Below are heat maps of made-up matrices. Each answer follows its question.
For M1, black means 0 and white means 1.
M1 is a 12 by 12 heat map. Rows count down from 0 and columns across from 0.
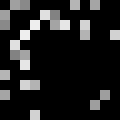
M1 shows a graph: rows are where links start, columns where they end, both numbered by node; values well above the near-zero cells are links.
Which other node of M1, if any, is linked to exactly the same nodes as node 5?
none
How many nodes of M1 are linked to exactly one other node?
5
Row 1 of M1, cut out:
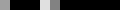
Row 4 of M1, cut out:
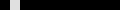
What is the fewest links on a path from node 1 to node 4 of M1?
1
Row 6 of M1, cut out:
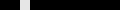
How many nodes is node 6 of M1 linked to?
1
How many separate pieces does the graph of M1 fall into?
1
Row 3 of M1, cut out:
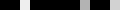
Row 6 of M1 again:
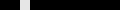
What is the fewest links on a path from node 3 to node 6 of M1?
2
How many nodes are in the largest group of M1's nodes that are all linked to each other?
3
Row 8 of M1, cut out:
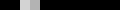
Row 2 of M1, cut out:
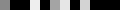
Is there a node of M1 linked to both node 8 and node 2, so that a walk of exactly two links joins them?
yes
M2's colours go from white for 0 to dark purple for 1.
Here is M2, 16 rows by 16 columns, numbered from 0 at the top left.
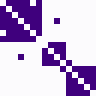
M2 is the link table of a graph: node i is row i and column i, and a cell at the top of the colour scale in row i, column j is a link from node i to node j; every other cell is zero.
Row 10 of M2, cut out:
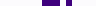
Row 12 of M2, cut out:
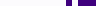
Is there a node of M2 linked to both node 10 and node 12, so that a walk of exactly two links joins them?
yes
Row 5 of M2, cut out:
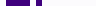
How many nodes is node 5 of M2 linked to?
5
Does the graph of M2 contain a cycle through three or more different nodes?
yes
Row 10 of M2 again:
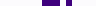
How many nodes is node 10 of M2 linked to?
4
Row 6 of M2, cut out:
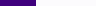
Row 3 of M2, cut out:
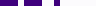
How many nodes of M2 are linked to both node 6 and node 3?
5
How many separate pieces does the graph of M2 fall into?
1
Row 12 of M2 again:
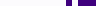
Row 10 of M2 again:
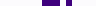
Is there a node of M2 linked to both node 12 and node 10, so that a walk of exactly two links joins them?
yes
